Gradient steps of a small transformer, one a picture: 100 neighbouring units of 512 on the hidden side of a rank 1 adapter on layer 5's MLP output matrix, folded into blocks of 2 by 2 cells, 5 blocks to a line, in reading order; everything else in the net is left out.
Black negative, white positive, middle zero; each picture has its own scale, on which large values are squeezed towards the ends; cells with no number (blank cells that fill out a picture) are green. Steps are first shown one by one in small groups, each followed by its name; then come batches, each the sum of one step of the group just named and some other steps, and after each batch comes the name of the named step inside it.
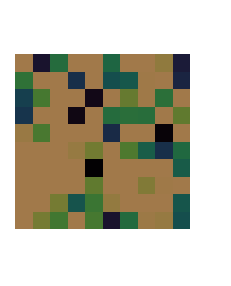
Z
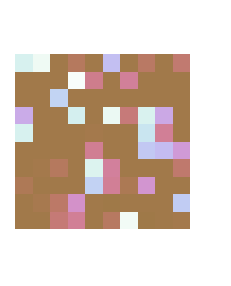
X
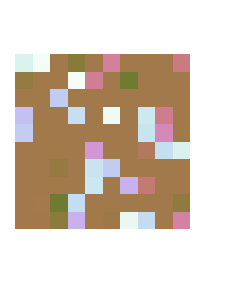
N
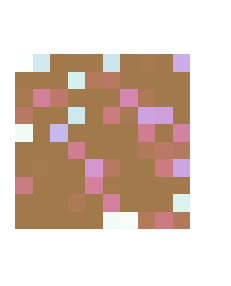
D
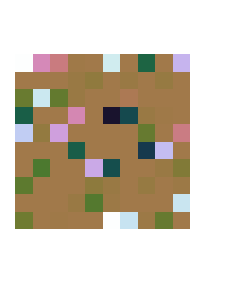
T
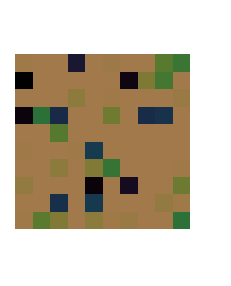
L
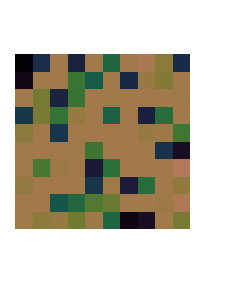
L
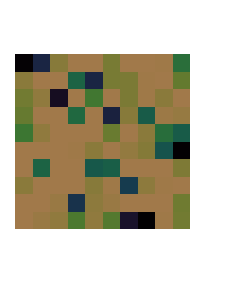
Z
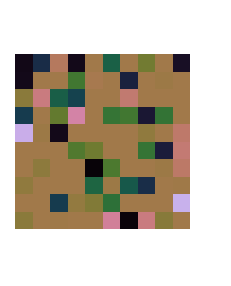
T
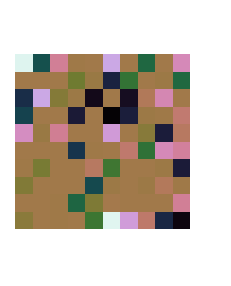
T
